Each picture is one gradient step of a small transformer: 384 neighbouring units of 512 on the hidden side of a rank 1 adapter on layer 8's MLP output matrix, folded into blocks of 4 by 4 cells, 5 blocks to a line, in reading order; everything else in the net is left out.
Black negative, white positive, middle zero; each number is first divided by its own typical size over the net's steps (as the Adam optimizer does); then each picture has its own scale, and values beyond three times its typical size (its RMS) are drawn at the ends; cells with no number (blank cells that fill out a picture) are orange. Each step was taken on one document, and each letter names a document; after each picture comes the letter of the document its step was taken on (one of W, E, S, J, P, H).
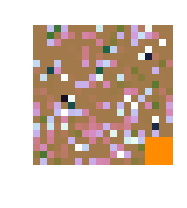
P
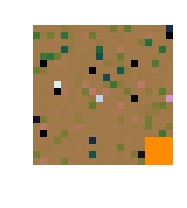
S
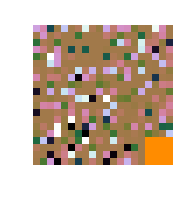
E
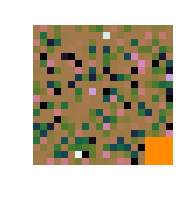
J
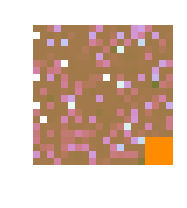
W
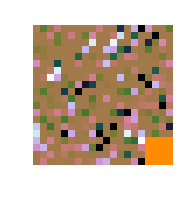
W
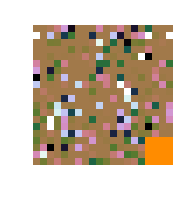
P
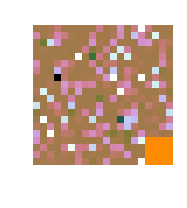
W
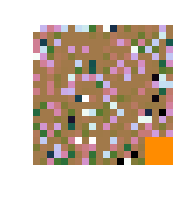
E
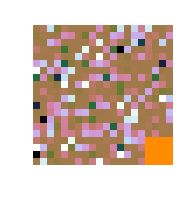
P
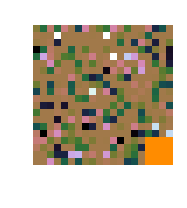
J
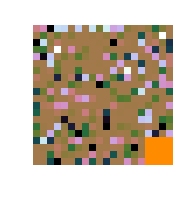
E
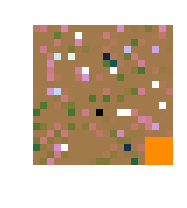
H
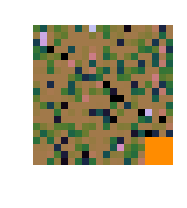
J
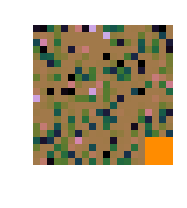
E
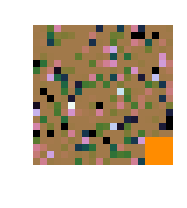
W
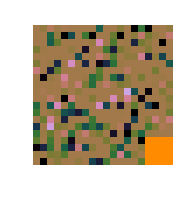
P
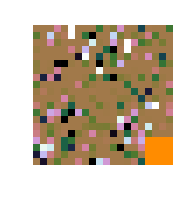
P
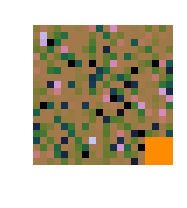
J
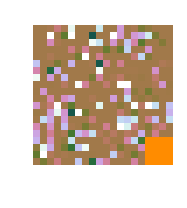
P
